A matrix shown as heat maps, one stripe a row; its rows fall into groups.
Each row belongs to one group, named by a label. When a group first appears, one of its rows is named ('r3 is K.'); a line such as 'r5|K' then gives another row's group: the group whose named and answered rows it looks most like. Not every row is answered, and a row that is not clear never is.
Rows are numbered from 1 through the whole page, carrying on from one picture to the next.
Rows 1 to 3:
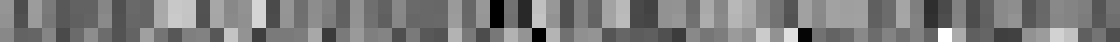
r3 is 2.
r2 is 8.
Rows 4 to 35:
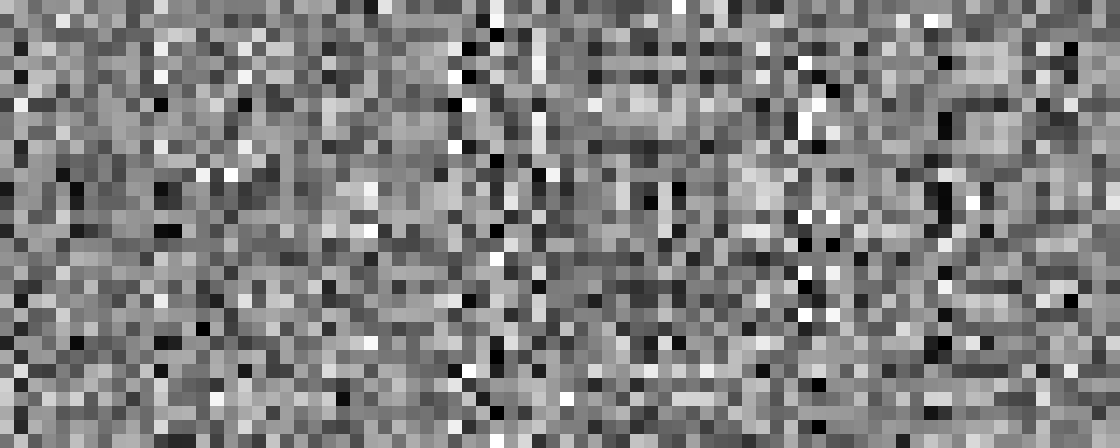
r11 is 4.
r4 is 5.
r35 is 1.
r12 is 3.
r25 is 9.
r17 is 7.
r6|8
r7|9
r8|3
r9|9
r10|2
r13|3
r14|9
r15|8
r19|3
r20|7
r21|2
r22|5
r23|3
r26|3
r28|7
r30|4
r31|9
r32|5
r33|8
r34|9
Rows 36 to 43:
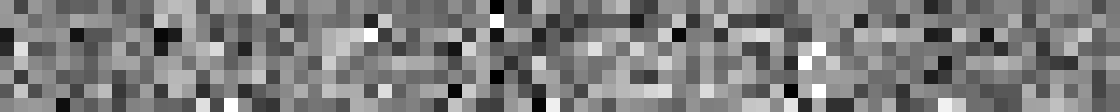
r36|8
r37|5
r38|7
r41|8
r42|4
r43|2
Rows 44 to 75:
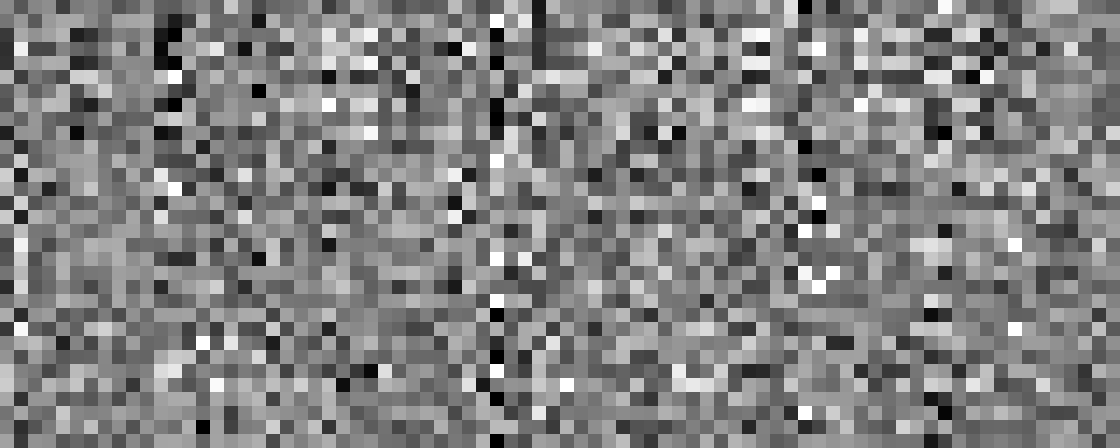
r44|2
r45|1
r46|7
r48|7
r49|5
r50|1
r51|7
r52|8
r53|7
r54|2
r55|1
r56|9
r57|5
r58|4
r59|9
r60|3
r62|1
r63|3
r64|4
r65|1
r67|1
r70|5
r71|5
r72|8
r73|3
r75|8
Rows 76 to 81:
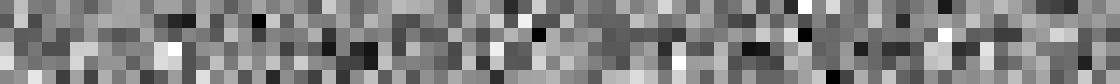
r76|3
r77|1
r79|5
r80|5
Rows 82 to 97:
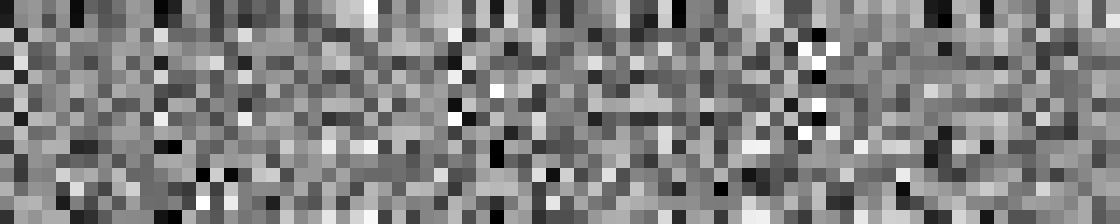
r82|7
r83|7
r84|9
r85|3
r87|9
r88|1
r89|4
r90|9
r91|3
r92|7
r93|8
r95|1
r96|2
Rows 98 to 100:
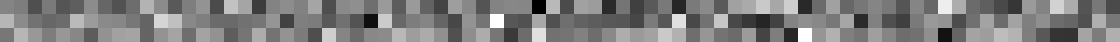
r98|2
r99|5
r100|3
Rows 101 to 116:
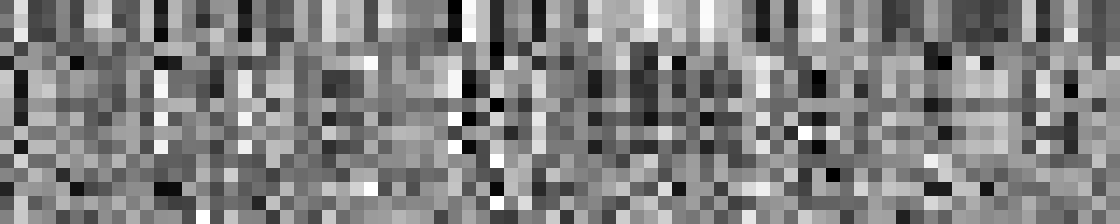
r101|4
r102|4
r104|8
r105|7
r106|9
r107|9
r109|9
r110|3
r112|1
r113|2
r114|7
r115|1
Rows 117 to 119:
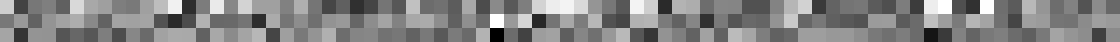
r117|5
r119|8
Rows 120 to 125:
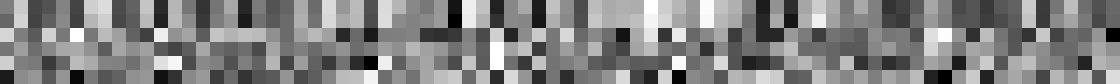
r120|4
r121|4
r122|5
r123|1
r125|7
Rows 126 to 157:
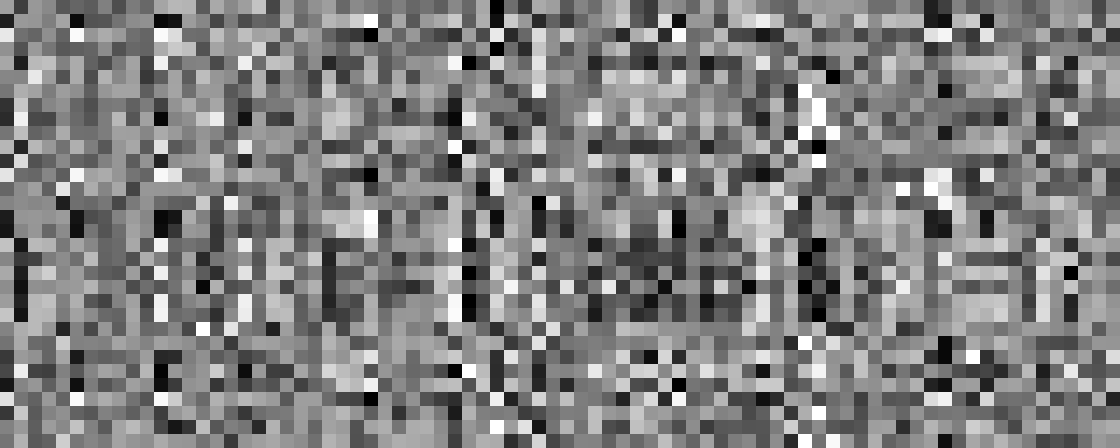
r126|8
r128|5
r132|3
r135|3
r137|4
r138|5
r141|7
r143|9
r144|2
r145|9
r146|2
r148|9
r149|2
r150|3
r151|7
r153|7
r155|4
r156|1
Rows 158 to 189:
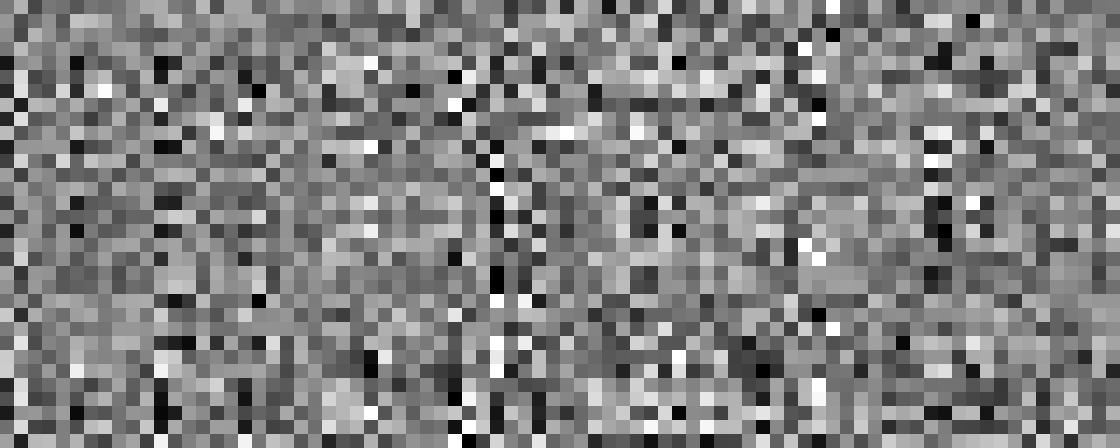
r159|5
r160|2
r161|3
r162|7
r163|4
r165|9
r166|4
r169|1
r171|1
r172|7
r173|8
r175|3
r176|4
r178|8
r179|1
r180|9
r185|4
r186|4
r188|4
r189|9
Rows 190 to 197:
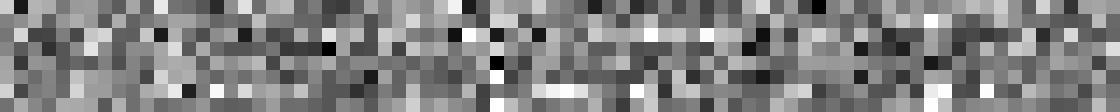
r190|9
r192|4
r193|5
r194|8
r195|5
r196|5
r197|1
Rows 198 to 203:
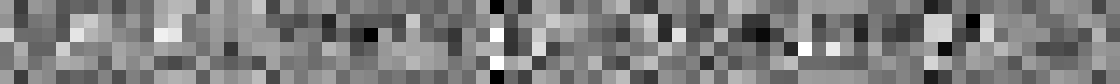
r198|8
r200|5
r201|3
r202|1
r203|8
